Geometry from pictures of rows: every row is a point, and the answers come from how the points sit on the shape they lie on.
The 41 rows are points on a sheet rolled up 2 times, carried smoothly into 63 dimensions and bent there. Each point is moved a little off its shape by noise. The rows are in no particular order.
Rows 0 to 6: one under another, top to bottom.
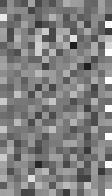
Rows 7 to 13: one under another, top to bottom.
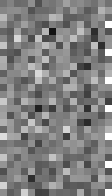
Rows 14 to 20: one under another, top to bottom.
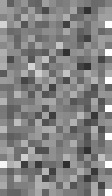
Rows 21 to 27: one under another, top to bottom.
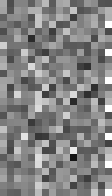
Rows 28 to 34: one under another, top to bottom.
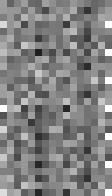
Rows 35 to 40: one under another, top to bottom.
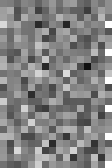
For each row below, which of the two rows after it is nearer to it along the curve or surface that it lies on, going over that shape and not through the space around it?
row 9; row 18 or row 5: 18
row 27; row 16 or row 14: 16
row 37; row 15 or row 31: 31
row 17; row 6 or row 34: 6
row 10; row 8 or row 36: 8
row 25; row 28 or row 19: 19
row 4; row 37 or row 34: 37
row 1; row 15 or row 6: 6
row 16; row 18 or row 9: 9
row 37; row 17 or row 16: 16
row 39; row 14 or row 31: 31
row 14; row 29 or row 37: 37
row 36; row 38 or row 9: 9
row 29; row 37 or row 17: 37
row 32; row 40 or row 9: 40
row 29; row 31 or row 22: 31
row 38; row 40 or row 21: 40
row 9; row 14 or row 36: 36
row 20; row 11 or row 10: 11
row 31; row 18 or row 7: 18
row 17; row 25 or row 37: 37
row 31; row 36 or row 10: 10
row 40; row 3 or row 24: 24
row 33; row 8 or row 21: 8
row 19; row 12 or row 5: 5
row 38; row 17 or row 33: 33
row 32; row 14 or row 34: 34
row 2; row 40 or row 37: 37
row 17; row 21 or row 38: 21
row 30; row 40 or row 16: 16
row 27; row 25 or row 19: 19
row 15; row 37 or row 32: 37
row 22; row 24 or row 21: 24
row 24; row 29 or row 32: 32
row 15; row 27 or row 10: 27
